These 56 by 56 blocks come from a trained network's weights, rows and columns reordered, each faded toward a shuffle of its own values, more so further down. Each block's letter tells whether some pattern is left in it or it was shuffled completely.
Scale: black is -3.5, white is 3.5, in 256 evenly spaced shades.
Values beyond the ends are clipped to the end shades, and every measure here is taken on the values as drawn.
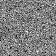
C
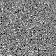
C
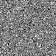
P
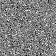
P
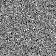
C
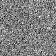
C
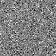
C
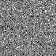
C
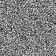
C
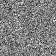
P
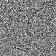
C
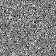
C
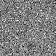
C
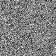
C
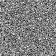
C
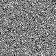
P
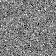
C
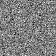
C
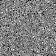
C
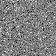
P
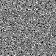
C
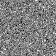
C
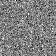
P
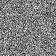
P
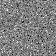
P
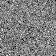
P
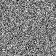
C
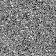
P
